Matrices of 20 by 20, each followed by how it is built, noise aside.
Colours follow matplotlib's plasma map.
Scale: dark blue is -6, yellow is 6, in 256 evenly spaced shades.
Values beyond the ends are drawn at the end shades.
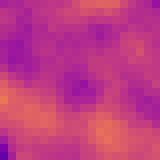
smooth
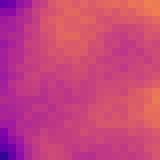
smooth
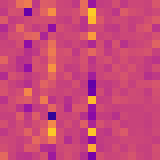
uneven columns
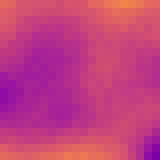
smooth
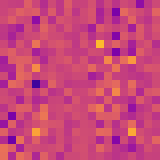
uneven columns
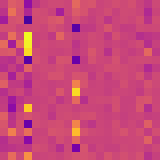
uneven columns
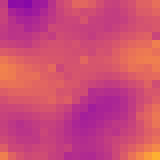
smooth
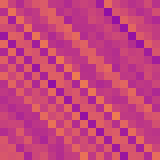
Toeplitz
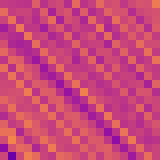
Toeplitz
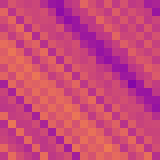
Toeplitz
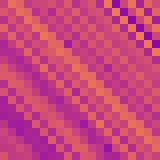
Toeplitz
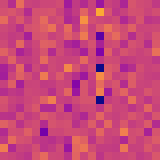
uneven columns
